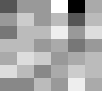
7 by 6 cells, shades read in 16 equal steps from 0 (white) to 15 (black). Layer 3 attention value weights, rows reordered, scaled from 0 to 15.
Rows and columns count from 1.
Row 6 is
2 4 7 5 3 4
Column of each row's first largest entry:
5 5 1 5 4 3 1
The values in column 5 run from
1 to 15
